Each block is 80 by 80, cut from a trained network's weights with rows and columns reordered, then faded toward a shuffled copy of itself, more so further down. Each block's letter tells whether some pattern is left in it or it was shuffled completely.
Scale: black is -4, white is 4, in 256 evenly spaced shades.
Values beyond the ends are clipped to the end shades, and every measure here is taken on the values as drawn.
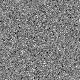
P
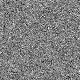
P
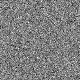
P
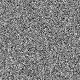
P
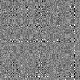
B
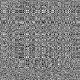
B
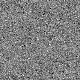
P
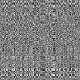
B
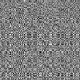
B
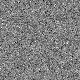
P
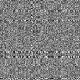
B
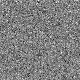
P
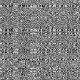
B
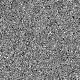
P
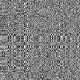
B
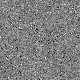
P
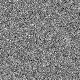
P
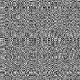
B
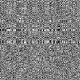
B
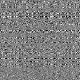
B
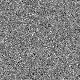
P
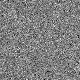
P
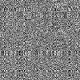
B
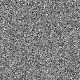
P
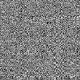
B
